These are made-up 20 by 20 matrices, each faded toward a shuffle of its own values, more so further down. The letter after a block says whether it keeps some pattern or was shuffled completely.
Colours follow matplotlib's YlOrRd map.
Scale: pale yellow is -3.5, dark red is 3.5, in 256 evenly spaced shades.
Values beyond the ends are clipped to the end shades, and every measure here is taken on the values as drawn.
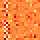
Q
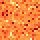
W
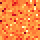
W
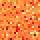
W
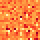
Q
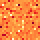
W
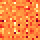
Q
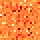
W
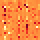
Q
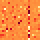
Q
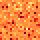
W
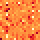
Q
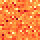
W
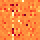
Q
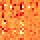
Q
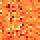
Q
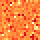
W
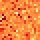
W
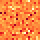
W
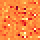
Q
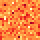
W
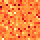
W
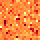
W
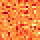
Q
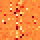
Q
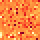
W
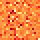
Q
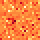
W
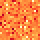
W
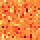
W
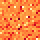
W
